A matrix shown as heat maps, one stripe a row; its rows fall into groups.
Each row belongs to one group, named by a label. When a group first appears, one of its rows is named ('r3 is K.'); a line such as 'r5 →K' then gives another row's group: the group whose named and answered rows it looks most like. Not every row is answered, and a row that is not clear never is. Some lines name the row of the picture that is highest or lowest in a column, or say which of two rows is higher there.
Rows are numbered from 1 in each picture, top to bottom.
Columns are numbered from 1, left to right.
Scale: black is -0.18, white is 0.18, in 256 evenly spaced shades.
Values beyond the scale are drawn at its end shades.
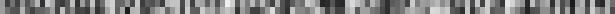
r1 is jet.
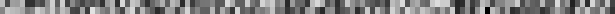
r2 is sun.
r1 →jet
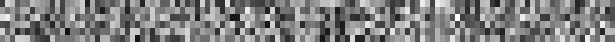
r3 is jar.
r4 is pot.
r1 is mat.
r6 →sun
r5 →jet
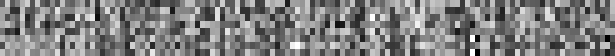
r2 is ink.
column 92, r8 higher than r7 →Yes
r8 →pot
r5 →ink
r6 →pot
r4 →jar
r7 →mat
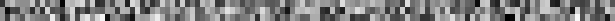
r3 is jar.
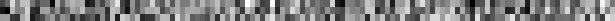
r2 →pot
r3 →jet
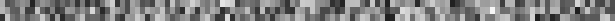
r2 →jar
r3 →mat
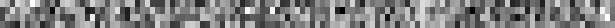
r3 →mat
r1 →sun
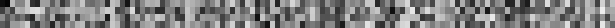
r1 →pot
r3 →jar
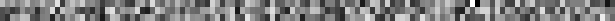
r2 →jet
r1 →pot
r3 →pot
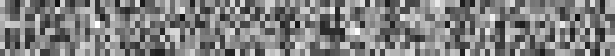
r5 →jet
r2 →ink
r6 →jet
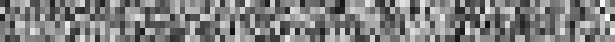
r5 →sun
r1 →pot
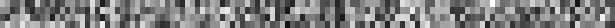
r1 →jar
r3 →pot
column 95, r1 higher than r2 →No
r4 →sun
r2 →jet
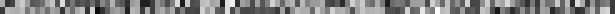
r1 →jet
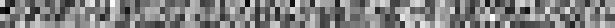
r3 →jar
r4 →sun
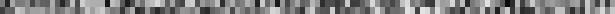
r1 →jar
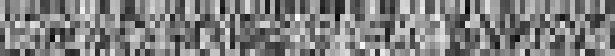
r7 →mat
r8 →ink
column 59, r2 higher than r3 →No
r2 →jar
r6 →mat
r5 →mat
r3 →ink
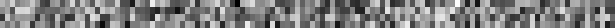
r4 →pot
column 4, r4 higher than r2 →No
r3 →mat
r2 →sun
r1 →jar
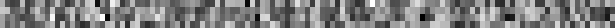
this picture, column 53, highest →3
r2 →jar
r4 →jet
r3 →jar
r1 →ink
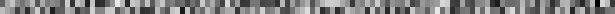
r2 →jet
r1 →mat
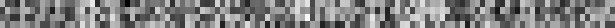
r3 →ink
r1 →ink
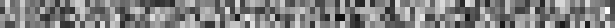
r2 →mat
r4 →ink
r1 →sun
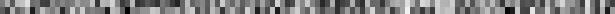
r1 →sun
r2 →pot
